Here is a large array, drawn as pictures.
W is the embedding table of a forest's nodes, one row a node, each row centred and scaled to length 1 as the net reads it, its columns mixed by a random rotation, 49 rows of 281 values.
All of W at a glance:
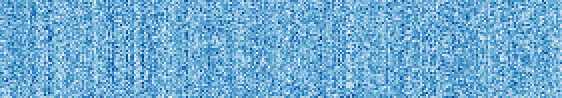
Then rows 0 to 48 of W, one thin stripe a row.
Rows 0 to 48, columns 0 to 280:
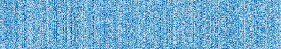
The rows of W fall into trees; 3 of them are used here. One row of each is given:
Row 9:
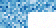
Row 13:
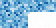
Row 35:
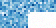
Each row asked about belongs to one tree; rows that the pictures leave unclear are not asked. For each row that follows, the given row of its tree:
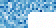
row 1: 9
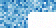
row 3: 9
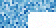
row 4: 35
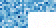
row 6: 13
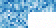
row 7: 9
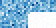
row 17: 35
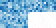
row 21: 9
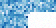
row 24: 35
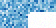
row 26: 35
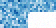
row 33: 9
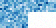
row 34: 13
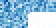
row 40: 13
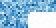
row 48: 35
